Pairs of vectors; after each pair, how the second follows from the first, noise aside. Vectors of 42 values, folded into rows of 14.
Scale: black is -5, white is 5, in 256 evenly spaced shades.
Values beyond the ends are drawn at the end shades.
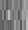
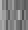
reversed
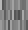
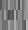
reversed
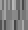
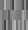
reversed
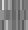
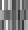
scaled up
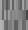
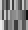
scaled up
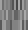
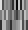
scaled up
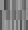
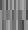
reversed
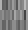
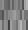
shuffled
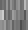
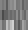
wrapped around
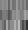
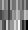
scaled up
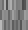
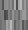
wrapped around
